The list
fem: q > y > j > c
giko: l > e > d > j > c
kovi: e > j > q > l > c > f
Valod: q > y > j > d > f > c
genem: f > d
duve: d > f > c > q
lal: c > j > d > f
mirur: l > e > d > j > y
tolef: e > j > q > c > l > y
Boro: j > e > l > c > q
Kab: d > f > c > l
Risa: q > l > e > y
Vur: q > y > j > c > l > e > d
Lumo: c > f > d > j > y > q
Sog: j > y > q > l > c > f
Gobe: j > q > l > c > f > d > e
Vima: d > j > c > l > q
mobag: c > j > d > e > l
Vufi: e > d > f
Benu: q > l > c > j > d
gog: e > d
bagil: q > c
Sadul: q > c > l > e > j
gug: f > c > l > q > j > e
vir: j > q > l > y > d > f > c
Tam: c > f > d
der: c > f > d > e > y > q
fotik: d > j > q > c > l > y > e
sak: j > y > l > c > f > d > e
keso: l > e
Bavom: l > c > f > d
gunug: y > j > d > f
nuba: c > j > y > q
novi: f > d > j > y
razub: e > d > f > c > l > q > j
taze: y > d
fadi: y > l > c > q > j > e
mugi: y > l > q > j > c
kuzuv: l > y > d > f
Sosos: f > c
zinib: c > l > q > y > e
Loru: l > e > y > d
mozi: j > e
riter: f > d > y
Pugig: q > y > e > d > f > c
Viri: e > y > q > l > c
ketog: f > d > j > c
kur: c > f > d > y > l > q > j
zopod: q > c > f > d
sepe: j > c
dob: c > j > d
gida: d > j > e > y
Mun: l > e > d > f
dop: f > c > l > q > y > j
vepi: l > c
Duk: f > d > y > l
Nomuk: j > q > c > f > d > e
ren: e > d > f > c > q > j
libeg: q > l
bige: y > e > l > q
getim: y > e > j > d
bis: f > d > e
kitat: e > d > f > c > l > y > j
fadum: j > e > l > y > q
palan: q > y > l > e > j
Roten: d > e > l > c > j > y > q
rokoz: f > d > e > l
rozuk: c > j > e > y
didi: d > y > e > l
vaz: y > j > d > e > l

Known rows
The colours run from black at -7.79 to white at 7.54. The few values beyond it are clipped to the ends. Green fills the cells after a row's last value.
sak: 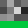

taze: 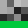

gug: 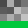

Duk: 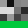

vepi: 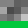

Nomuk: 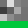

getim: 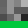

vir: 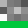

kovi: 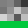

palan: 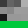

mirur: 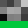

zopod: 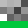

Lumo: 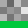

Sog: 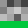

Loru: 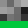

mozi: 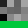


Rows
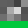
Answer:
kitat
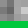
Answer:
Roten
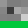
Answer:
Viri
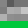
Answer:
kur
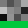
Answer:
didi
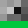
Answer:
genem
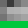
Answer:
dop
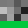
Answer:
rokoz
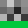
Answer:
dob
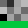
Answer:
Risa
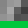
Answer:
Vufi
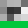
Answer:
bagil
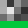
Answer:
kuzuv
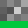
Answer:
fotik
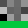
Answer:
keso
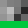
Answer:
Mun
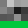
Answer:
gog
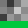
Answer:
tolef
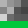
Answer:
Bavom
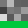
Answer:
ketog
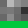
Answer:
bis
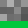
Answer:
Vur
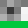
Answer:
Boro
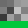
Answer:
zinib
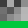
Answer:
Sadul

